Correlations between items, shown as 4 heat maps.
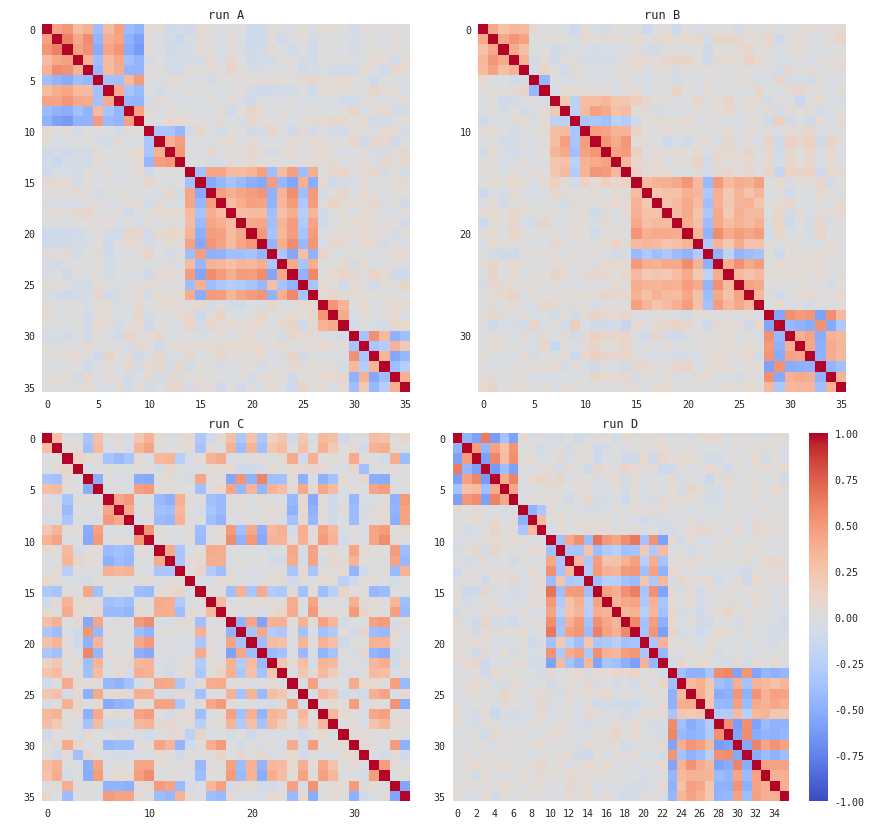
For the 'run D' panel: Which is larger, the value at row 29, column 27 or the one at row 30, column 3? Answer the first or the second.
the second
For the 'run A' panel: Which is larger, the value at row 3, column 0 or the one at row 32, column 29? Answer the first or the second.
the first
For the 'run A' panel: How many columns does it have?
36
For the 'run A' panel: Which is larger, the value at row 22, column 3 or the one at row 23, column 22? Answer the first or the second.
the first
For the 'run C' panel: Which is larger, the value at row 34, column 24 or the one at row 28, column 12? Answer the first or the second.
the first
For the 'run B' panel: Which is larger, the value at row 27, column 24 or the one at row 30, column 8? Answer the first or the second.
the first
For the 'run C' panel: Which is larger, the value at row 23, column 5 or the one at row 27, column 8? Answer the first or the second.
the first
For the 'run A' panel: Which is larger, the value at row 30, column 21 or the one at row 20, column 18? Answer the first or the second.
the second
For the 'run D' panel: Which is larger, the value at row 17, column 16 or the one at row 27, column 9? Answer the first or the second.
the first
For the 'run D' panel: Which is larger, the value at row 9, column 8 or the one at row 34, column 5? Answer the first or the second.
the first
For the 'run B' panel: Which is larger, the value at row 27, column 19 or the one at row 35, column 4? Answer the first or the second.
the first
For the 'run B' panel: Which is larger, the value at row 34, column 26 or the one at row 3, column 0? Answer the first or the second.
the second
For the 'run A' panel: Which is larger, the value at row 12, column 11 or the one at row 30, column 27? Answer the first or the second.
the first
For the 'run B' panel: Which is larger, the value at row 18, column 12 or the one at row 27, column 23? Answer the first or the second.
the second
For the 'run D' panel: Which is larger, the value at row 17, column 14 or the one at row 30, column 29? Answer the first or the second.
the first
